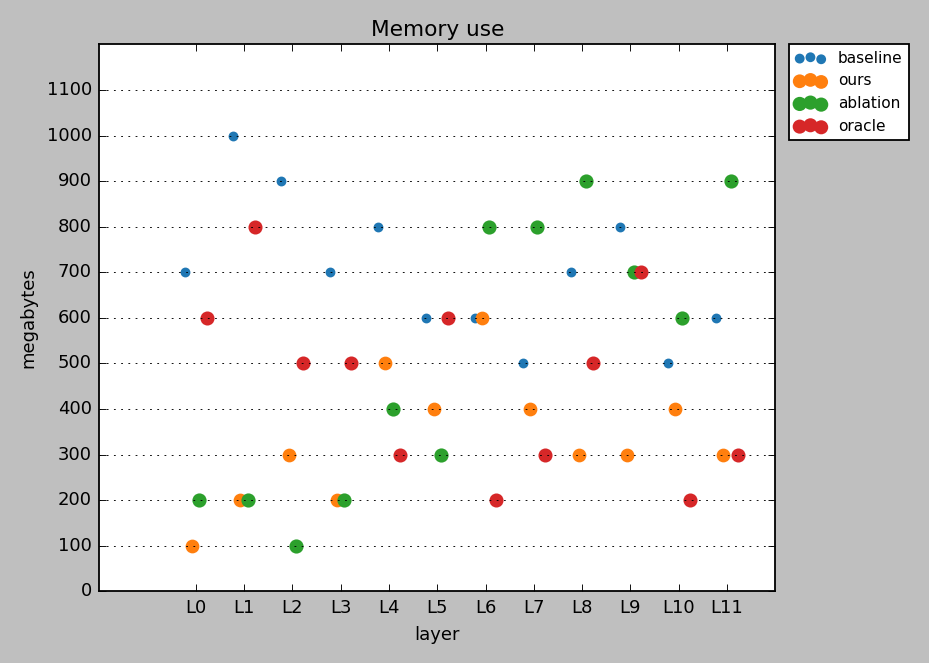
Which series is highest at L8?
ablation
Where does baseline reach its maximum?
L1
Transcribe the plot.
Title: Memory use
x-axis: layer, ticks L0 L1 L2 L3 L4 L5 L6 L7 L8 L9 L10 L11
y-axis: megabytes, ticks 0 100 200 300 400 500 600 700 800 900 1000 1100
Legend: baseline, ours, ablation, oracle
Values:
baseline: 700 1000 900 700 800 600 600 500 700 800 500 600
ours: 100 200 300 200 500 400 600 400 300 300 400 300
ablation: 200 200 100 200 400 300 800 800 900 700 600 900
oracle: 600 800 500 500 300 600 200 300 500 700 200 300
